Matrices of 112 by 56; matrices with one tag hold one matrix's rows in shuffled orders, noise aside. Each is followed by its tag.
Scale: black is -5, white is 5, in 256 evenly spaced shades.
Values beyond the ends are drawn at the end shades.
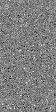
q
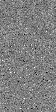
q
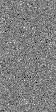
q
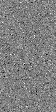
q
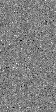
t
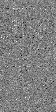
t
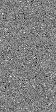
q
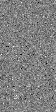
t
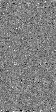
t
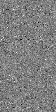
t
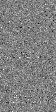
t
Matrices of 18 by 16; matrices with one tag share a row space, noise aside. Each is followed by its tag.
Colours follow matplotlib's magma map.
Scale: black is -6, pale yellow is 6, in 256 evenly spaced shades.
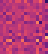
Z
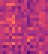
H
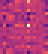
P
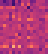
H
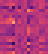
H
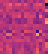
Z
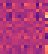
Z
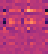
P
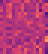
Z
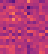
H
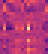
P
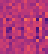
Z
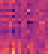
H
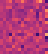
Z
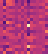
P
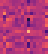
P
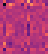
P
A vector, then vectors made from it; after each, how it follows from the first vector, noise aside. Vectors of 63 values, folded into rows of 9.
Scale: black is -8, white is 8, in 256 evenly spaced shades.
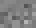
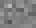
reversed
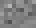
reversed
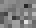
scaled up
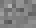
reversed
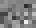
scaled up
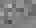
reversed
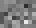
scaled up
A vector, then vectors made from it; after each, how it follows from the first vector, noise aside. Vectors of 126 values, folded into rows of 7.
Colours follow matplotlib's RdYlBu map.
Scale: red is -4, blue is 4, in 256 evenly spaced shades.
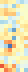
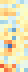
copied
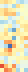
copied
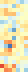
copied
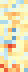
sign-scrambled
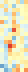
sign-scrambled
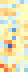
copied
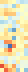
copied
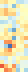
copied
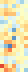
copied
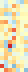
sign-scrambled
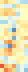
copied
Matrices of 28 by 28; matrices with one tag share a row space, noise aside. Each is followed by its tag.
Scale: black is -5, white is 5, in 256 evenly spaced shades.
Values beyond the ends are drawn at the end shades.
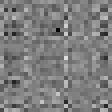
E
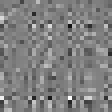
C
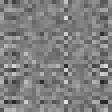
E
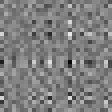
C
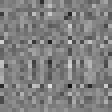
C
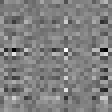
E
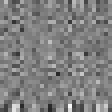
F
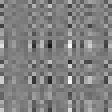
C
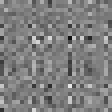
C
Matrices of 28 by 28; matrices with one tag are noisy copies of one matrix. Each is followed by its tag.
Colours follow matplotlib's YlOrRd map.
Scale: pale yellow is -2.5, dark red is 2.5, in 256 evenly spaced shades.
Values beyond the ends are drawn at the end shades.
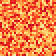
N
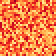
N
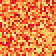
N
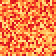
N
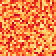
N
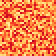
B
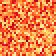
N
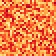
B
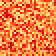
B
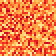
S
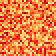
S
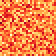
B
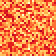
B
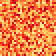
N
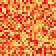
S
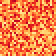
N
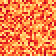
S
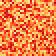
B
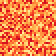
S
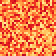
N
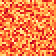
B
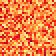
S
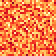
B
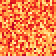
N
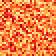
B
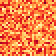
S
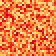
B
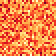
S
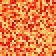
N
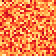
B
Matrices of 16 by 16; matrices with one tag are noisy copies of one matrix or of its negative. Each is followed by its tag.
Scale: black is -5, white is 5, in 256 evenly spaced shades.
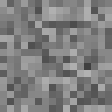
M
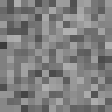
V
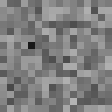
M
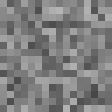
M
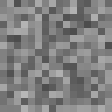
V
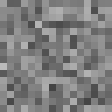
M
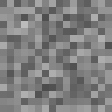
V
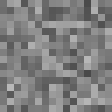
M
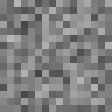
V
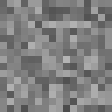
M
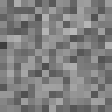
V
